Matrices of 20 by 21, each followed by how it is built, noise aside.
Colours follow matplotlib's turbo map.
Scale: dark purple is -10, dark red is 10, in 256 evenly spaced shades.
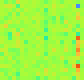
uneven columns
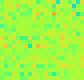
uneven rows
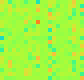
uneven columns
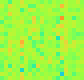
uneven columns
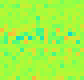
uneven rows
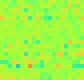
uneven rows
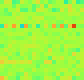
uneven rows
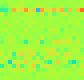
uneven rows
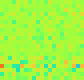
uneven rows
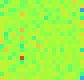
uneven columns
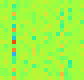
uneven columns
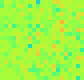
uneven columns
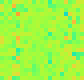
uneven columns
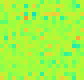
uneven rows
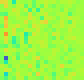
uneven columns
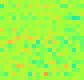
uneven rows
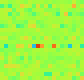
uneven rows
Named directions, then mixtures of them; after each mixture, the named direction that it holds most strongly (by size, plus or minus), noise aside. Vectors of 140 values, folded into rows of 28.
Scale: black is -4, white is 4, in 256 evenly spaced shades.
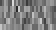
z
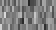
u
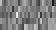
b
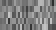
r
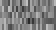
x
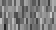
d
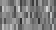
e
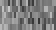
x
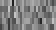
z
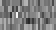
x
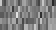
b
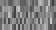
r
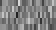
b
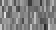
u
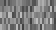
r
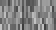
u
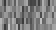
d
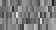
b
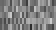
x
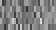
d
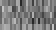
e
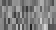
r
